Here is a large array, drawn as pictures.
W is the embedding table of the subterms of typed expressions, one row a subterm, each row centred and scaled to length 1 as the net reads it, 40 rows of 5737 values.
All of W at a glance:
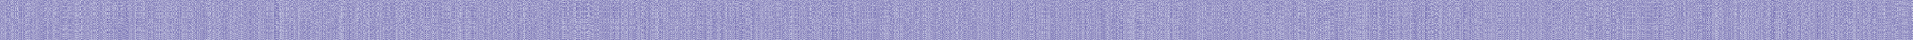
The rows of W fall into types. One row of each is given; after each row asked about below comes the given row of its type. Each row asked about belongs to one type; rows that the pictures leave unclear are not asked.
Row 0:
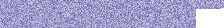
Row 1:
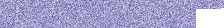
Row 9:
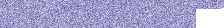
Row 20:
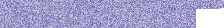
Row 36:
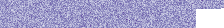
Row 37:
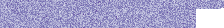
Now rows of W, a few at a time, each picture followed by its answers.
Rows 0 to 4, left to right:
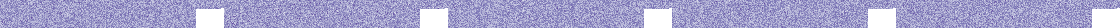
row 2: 9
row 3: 37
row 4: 37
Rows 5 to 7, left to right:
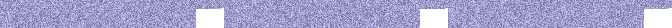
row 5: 20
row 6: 36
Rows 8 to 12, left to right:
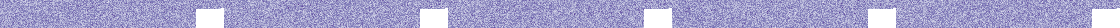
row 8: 20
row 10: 36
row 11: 0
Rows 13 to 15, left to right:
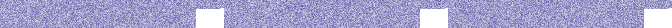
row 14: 9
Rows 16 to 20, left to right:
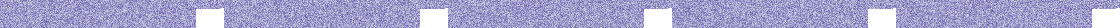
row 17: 36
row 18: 20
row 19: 0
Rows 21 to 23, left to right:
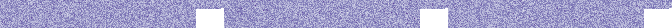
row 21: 0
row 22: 0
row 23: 9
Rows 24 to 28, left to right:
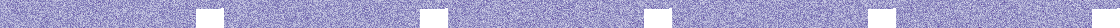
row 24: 37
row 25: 36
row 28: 1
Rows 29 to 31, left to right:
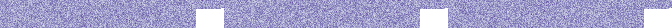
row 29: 36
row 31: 37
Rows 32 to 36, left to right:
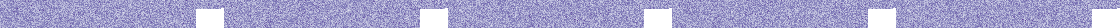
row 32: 0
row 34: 36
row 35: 37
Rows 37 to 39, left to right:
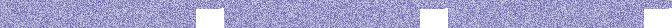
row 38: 0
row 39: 37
